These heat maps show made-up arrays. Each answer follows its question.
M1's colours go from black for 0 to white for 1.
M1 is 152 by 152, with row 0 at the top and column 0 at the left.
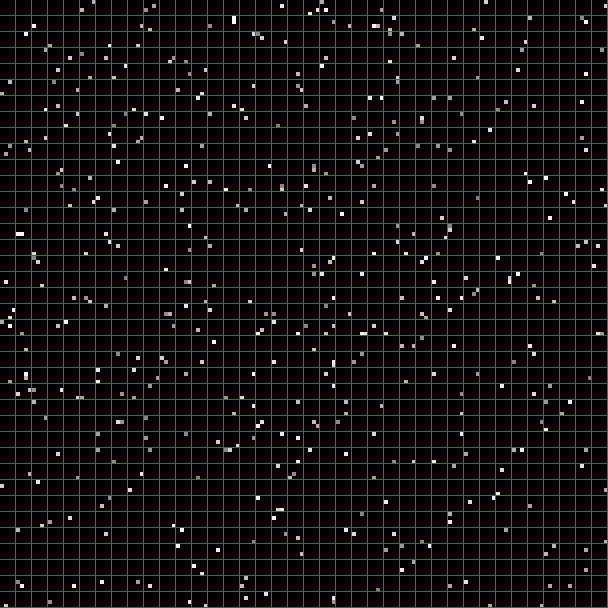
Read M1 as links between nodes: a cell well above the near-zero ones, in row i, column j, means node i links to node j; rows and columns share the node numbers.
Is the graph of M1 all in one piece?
no
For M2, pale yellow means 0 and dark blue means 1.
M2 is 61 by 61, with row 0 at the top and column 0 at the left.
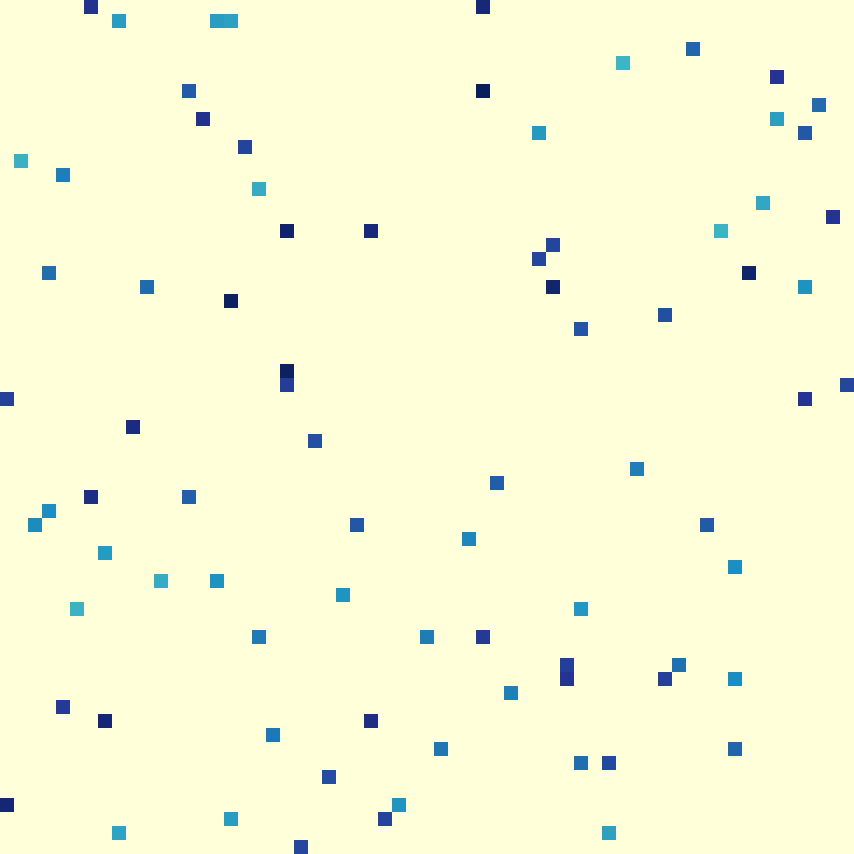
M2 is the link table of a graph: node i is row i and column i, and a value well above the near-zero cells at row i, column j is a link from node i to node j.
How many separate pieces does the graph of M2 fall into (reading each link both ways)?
8
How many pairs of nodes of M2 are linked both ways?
2
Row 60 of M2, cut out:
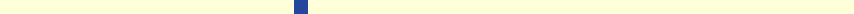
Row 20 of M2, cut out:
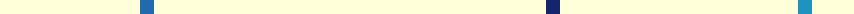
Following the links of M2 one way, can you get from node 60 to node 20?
yes
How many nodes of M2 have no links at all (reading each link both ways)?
4
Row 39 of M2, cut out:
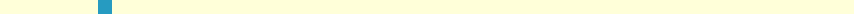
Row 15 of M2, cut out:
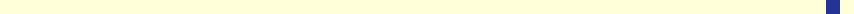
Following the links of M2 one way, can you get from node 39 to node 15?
no
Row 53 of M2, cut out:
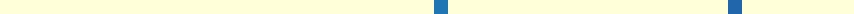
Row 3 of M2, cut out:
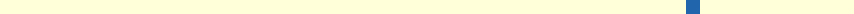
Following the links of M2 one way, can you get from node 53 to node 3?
yes
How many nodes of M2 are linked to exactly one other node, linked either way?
6
